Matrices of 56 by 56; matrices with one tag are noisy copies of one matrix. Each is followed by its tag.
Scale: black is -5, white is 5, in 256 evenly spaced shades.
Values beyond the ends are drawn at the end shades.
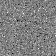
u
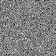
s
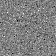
u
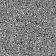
u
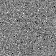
u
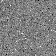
s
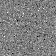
u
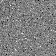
s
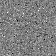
u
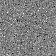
u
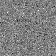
u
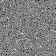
s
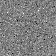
u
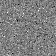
u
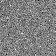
s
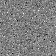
u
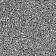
s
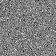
s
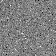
s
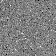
s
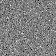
s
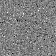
u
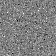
u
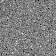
s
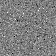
u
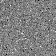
s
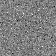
u
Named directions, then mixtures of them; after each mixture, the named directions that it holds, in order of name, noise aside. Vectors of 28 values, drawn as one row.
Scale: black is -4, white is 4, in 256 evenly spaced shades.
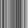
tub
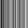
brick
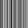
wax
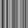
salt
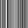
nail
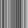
tub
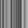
tub, wax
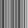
brick, tub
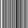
brick, tub, wax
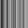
brick, salt, wax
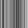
tub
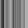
brick, salt, tub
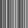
brick, nail, salt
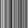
brick, salt, wax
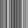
nail, tub, wax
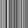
brick, nail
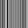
nail, salt, wax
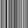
nail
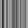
salt, tub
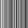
brick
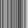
nail, tub, wax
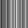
brick, nail, tub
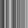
brick, salt, tub
